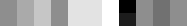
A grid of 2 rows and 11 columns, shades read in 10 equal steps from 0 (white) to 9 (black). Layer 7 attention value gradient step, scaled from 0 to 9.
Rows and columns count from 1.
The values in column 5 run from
1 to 1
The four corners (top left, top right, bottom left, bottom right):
4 4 4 4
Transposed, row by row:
4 4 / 3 3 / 2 2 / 4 4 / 1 1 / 1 1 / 0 0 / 9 8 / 4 4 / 5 5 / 4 4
